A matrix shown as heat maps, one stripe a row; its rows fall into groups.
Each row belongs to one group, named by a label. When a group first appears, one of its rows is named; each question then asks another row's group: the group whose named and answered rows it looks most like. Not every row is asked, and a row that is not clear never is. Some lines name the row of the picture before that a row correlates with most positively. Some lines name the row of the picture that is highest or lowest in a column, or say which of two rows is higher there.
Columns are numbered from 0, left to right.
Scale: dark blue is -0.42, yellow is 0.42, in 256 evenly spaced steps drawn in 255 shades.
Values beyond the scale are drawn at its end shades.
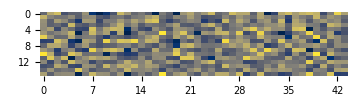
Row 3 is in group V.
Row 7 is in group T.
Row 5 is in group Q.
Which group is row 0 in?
V
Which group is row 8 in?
V
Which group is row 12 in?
V
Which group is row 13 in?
T
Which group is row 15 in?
Q
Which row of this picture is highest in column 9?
7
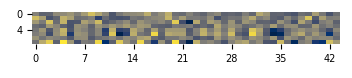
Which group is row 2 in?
Q
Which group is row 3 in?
T
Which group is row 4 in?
Q
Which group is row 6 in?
T
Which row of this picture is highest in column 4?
7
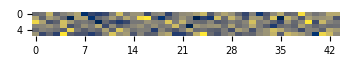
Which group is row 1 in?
T
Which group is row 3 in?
Q
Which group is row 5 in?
V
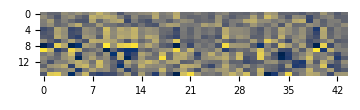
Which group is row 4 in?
T
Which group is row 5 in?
T
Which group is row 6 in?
T
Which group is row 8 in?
T
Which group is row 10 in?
Q
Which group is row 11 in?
Q
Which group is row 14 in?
Q
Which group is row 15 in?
V
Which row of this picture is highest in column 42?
15
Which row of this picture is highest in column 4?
9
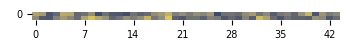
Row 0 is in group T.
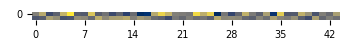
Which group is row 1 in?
T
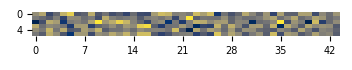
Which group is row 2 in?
T
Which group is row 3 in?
T
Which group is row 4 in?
Q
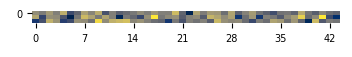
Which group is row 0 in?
Q
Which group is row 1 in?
Q
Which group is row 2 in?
T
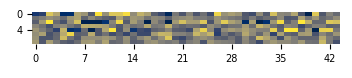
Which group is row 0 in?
T
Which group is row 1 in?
V
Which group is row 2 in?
V
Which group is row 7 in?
Q
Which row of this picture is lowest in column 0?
0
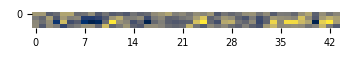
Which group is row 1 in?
V
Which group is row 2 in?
V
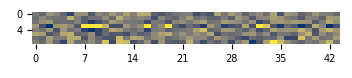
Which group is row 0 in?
T
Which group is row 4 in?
V
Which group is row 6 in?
V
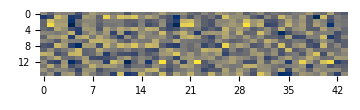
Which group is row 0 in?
Q
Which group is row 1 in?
T
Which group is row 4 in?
T
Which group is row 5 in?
Q
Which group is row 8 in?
T
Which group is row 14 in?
T
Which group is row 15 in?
Q
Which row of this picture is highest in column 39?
10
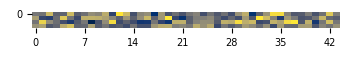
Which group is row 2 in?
V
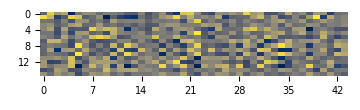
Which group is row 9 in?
Q
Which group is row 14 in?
T
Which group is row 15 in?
Q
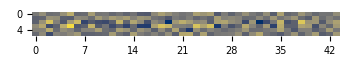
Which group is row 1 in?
T
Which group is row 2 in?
V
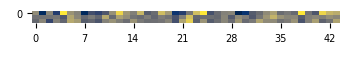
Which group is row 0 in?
V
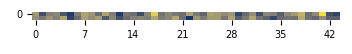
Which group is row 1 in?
Q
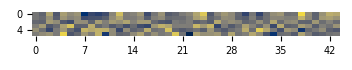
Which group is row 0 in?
V
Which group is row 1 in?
V
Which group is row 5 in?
Q
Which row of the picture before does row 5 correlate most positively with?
1
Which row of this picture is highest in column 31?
5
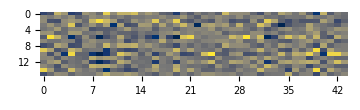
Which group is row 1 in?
Q
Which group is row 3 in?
Q
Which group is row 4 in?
V
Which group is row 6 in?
V
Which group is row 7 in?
Q
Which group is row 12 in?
V
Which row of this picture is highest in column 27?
6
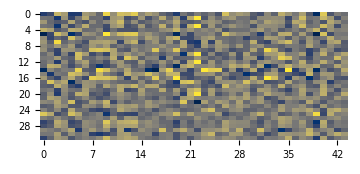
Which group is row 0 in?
T
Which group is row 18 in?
T
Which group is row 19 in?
Q
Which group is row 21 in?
V
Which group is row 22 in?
Q
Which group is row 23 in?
T
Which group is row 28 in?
T
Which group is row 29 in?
Q
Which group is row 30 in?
V
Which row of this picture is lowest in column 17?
11
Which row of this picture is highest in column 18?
14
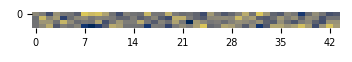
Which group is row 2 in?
Q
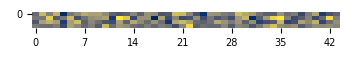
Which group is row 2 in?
V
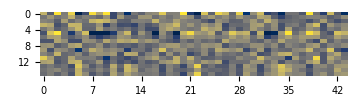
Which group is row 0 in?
Q
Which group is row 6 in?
V
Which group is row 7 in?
T
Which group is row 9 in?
Q
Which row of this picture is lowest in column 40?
0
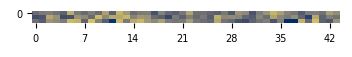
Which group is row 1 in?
T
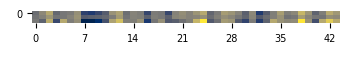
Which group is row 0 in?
V
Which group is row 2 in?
V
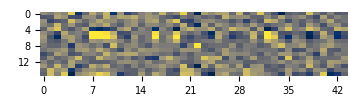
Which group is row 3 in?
Q
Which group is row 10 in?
T
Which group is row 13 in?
Q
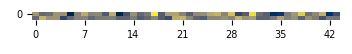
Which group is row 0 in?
Q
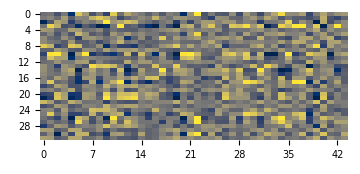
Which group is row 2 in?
T
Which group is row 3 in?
V
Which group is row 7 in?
V
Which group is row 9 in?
T
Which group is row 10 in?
V
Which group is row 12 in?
V
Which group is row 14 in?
Q
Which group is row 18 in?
T
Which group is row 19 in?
Q
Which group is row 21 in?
T
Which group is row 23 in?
T
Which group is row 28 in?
T
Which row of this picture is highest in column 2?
10
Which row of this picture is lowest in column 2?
30
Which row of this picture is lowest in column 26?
8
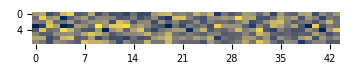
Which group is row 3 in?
T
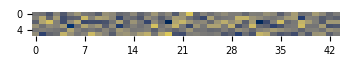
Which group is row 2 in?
V
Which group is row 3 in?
Q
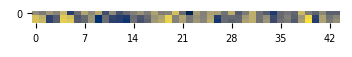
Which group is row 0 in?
Q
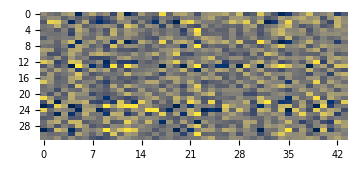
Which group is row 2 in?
V
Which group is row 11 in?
V
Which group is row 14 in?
Q
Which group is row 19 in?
Q
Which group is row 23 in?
T
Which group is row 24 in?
T
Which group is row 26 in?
T
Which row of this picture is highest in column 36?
24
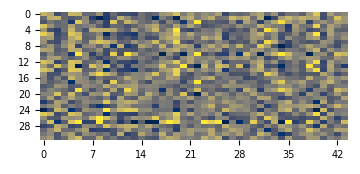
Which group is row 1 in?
V
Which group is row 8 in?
Q
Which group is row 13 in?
Q
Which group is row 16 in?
V
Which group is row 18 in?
T
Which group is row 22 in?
T
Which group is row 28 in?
T
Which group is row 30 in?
Q
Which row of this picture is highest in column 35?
27
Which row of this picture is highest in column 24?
27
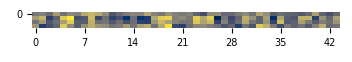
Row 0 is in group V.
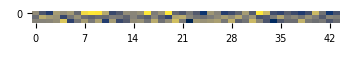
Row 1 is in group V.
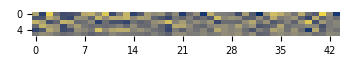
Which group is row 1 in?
T
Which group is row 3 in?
V
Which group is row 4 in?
T
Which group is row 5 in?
V
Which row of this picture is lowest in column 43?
0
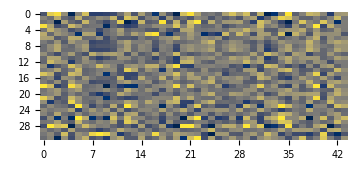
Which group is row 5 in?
T
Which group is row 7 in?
V
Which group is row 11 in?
V
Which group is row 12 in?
V
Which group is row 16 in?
Q
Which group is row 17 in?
V
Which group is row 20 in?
V
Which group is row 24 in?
Q
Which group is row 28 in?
V
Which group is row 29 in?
V
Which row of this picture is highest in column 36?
5
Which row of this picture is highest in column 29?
28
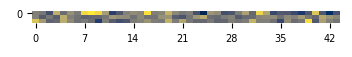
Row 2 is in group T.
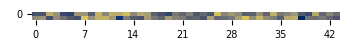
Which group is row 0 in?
T
